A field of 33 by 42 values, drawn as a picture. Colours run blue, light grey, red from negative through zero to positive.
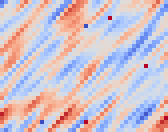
Histogram: bell-shaped. Average level on the scale: 50%. Grain: diagonal, up to the right. Lone odd cells: 5, 3 higher and 2 lower than their neighbours. Mirror symmetry: none.
